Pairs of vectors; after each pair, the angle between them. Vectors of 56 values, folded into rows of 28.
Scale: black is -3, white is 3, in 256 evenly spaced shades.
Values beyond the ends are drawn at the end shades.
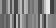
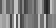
nearly opposite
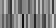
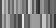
partly opposed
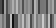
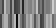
orthogonal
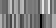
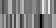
nearly parallel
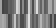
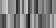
nearly opposite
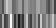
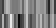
nearly parallel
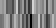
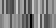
nearly parallel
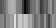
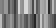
partly opposed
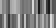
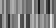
nearly parallel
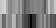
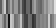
partly aligned
